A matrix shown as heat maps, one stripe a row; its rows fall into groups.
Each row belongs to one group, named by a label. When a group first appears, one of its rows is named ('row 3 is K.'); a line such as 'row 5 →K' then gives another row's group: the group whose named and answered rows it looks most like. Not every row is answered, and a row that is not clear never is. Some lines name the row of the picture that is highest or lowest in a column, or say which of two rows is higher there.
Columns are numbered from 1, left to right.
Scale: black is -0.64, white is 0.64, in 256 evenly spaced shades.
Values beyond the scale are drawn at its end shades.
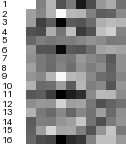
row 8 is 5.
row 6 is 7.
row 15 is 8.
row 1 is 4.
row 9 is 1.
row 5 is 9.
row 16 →7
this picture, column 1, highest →1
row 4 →8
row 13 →5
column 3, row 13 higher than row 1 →No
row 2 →1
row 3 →7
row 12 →1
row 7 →5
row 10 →5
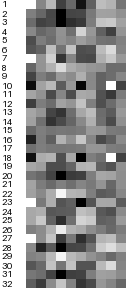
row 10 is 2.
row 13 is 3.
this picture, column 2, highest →25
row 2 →7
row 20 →7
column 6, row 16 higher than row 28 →Yes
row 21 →5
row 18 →2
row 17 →9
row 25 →3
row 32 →8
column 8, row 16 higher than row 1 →No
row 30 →8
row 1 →4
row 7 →4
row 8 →1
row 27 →4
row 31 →7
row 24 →3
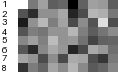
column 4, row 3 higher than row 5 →No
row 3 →2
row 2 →8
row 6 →8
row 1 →4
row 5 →1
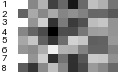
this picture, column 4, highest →6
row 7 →4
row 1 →4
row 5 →3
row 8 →8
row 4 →7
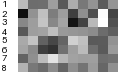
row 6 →3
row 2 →2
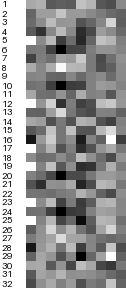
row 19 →4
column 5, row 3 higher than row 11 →Yes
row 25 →4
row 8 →1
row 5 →4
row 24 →7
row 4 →8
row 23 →4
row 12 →4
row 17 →4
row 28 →2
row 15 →8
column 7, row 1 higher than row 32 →Yes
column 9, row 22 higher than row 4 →No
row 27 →1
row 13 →8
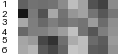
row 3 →5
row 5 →3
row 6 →3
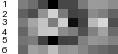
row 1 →7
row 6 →1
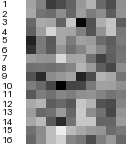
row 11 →9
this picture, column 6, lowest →3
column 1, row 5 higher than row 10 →No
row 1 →3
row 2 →5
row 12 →3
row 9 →8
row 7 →1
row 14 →3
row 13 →5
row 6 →9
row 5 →9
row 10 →7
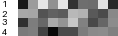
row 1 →2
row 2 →3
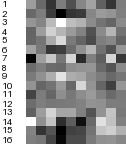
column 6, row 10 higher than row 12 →Yes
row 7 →2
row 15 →7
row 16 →7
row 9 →1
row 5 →8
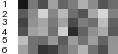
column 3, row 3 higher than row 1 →Yes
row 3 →2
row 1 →9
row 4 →2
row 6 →3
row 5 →5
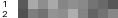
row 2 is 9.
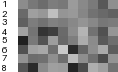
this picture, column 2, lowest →8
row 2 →1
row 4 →3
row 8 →8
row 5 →9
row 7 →5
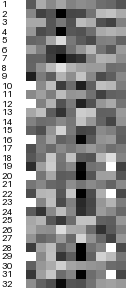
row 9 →9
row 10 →4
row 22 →2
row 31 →2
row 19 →2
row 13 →3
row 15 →8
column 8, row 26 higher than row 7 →No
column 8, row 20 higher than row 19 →Yes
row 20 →4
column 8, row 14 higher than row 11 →Yes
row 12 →4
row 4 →7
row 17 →9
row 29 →4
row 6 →3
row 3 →3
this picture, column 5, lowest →7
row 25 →3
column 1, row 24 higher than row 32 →No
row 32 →7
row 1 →1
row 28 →2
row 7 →7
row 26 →1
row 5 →8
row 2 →7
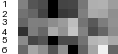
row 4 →9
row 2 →7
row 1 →7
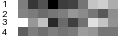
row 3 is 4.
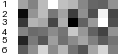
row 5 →9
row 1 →1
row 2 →2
